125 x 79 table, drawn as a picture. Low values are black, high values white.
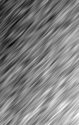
Average level on the scale: 50%. Ninth with the lowest average: top left. Grain: diagonal, up to the right. Slope: up to the bottom right.
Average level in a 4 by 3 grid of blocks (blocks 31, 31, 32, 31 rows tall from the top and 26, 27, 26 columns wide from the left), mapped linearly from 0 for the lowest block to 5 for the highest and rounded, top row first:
0 1 2
1 2 4
2 3 4
3 4 5
